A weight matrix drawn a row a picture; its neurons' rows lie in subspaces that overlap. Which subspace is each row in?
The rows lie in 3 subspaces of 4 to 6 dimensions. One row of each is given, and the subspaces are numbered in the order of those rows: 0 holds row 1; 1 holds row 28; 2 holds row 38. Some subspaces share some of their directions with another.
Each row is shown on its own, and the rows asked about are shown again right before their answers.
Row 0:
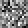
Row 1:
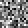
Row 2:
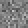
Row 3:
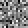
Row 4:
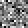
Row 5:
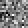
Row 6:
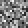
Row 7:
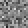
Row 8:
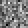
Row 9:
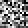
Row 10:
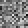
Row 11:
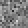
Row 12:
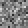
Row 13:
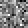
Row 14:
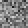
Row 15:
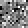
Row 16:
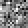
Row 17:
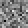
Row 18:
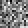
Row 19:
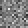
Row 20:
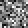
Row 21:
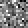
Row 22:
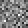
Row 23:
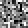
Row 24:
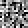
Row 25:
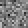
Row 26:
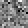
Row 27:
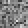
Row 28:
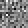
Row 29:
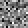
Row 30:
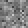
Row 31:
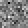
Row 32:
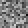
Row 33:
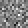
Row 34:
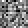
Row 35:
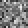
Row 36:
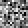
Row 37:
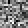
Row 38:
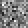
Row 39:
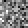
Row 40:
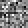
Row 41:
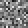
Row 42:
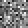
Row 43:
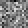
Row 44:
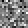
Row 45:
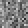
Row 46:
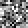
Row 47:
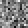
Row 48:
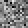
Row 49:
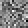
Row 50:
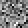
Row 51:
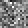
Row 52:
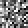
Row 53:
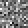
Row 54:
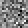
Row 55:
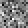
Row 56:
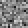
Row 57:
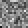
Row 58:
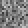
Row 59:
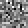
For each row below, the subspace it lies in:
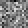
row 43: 1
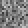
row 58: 2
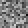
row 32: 2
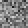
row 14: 1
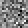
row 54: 2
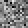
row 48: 1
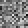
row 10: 2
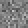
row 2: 2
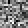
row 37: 2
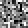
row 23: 1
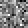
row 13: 1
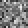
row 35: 0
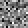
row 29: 0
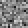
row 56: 1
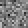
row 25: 1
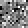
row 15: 1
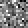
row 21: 1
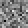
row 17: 2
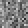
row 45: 0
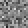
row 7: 0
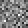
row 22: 2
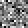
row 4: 1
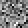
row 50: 2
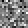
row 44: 1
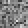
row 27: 2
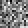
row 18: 2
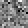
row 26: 1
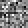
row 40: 1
